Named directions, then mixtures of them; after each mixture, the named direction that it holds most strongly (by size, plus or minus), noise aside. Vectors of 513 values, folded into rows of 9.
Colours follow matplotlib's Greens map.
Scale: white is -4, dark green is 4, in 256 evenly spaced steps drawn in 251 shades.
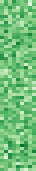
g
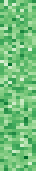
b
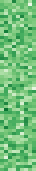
g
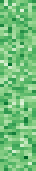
b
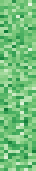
g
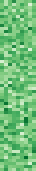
b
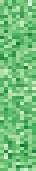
g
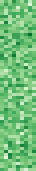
g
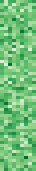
b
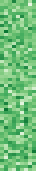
g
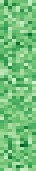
g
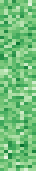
g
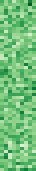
g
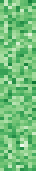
g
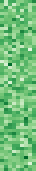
b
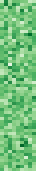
b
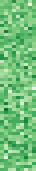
g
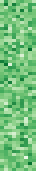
b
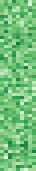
g
